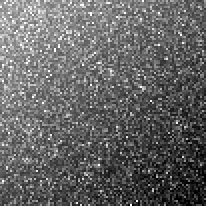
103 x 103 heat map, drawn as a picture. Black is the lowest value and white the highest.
Neither half mirrors the other. No regular stripes run through it. Values rise toward the top left. Overall the values sit about 40% of the way up the scale. The ninth with the lowest average is the bottom right. The ninth with the highest average is the top left.
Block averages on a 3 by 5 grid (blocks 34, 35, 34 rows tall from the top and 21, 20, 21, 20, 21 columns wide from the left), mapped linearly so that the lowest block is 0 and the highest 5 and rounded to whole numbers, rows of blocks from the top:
54432 | 43221 | 22110
